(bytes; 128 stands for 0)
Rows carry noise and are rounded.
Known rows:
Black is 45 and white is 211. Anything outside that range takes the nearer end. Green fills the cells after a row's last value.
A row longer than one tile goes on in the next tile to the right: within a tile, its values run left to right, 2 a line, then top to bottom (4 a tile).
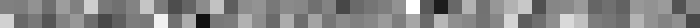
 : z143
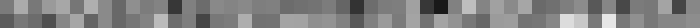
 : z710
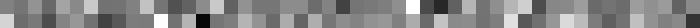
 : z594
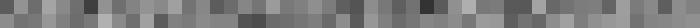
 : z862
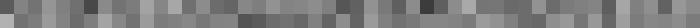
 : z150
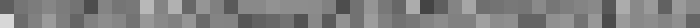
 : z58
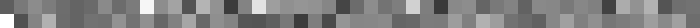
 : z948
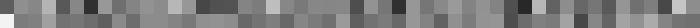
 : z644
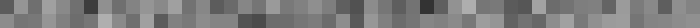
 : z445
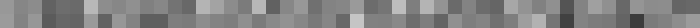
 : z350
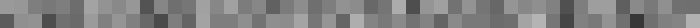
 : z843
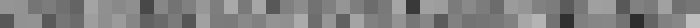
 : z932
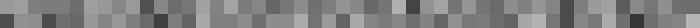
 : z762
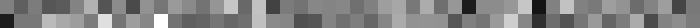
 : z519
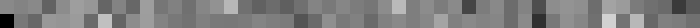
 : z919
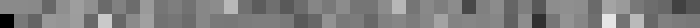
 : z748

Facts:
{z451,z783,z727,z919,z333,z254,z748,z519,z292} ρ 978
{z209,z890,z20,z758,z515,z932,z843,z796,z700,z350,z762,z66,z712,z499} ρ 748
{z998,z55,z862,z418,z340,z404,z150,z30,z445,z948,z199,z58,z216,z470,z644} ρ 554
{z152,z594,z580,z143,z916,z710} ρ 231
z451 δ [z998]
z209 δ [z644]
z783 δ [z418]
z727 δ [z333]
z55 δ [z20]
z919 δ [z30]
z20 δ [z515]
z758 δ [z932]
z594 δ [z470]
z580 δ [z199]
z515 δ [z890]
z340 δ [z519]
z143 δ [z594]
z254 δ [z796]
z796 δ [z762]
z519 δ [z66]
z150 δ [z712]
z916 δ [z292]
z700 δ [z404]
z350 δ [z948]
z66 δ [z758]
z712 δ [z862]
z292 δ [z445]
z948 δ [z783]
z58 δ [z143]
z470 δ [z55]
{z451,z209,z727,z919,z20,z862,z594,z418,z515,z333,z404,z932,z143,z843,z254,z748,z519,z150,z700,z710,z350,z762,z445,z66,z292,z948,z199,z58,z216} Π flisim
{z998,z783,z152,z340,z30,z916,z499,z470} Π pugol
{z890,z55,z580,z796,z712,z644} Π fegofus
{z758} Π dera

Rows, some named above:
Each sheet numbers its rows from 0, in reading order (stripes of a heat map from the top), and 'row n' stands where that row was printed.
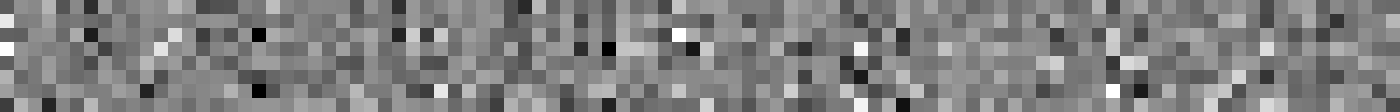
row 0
z644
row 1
z762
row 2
z55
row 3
z580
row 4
z418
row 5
z499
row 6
z20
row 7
z143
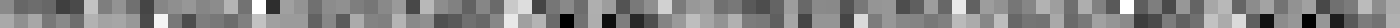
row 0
z66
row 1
z758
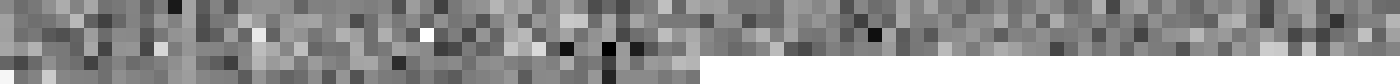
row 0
z916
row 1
z762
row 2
z758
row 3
z152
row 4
z340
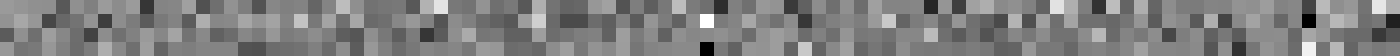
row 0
z890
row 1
z470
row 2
z216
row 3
z333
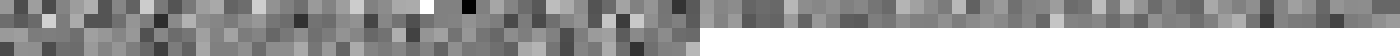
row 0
z783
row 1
z350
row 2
z762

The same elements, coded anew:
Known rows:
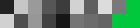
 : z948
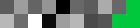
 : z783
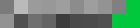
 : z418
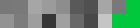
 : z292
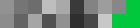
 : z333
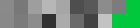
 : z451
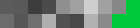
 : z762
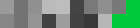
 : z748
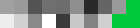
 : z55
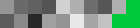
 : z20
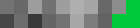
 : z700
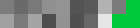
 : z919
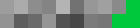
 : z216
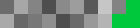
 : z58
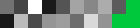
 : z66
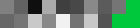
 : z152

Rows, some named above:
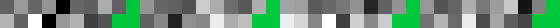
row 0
z783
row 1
z20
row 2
z55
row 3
z890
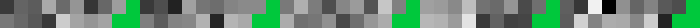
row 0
z143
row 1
z710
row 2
z58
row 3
z644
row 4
z758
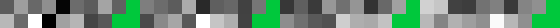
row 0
z783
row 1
z916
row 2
z594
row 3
z470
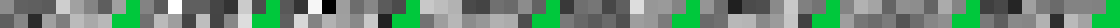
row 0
z515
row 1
z519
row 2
z758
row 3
z340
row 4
z350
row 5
z499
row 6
z150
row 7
z710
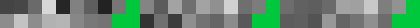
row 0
z580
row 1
z932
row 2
z843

